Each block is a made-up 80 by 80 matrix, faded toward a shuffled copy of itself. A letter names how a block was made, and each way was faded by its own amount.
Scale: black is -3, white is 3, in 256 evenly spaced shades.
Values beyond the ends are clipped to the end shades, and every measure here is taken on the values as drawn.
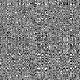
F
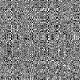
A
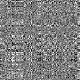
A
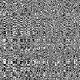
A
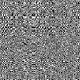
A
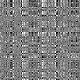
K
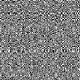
A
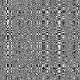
K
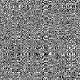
F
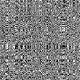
F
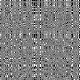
K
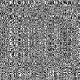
A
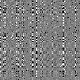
K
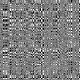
K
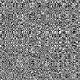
A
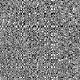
A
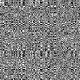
A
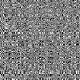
A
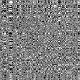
F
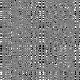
K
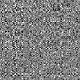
F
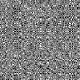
F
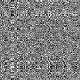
F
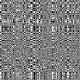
K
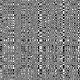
K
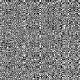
A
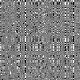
K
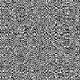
A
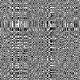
K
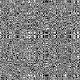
F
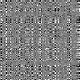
K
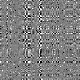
K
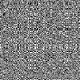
A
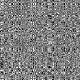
A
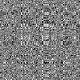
F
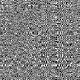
F
